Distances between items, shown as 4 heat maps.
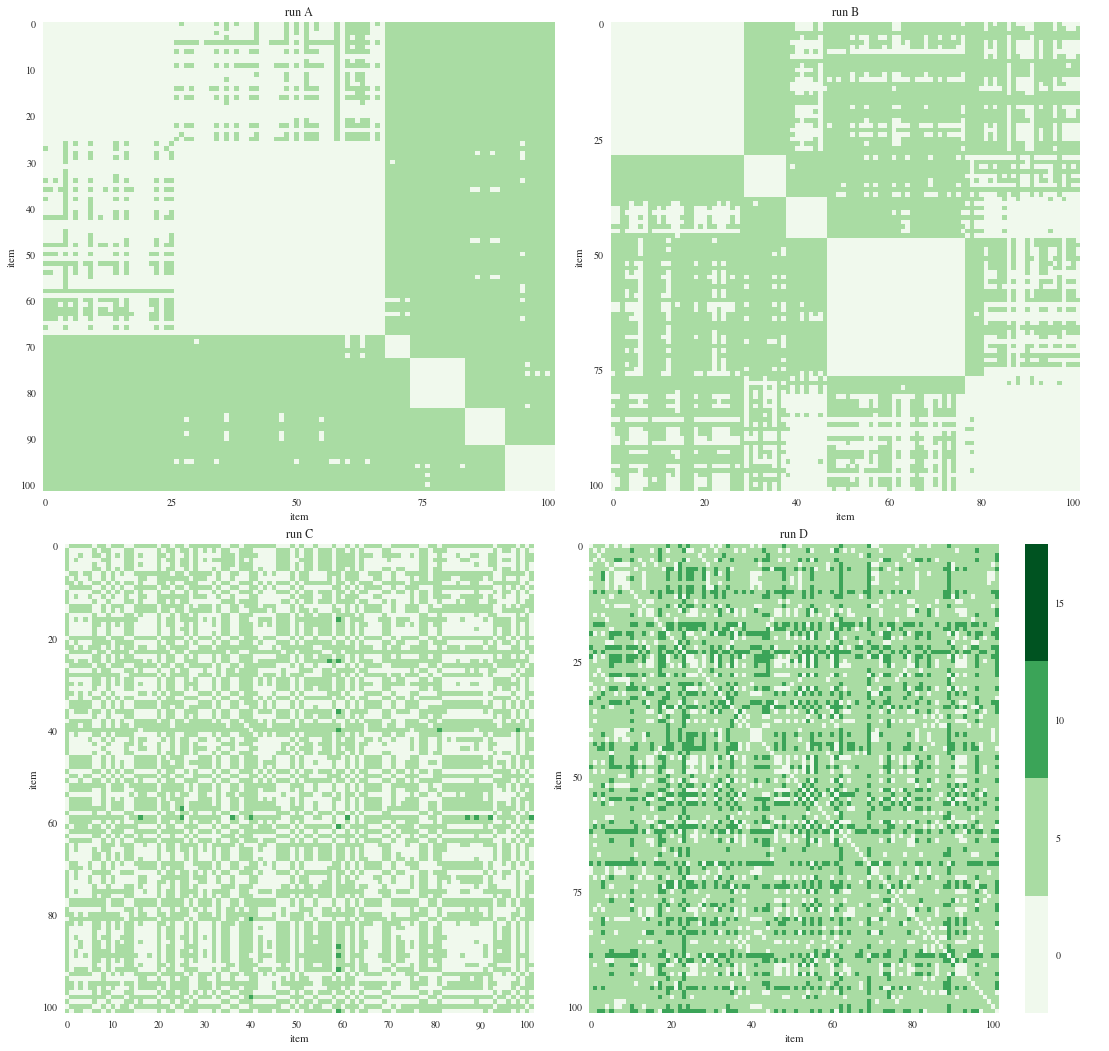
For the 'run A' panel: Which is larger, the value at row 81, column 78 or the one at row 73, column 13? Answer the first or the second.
the second
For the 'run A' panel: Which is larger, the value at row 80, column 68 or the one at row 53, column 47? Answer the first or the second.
the first
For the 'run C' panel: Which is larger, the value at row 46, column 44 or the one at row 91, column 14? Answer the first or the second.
the second
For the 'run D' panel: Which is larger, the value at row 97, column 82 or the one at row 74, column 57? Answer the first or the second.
the second
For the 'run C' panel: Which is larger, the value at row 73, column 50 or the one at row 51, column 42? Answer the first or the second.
the second
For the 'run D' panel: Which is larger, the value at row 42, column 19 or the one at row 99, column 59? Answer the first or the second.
the first
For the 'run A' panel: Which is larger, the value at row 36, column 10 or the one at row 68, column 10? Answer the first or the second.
the second
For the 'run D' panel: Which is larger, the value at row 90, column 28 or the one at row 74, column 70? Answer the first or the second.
the first
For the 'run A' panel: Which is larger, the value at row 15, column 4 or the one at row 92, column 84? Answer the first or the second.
the second
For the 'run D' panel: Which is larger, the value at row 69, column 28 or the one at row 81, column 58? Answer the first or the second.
the second
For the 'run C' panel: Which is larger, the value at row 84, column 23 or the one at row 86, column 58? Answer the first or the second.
the first
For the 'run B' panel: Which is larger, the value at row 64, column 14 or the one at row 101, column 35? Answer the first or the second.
the first
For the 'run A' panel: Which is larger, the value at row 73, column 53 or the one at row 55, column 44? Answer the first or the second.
the first
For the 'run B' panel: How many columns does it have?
102
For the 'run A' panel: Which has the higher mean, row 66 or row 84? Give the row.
84
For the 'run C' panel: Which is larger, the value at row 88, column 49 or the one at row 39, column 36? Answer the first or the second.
the second
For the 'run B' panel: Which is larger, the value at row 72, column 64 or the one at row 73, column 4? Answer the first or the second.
the second
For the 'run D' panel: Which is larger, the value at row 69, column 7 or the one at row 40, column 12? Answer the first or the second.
the first
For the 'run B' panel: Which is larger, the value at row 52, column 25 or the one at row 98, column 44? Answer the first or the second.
the first
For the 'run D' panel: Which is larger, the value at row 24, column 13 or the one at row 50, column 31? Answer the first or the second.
the first
